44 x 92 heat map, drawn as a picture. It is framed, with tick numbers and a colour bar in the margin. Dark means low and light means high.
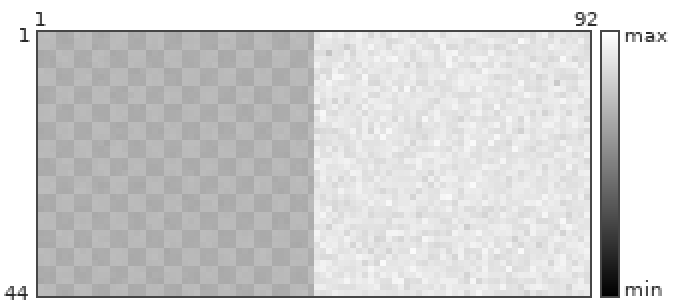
It is made of 1 by 2 panels. Panel 1,1: high, checkered, faint in contrast. Panel 1,2: very high, fine-grained, faint in contrast.
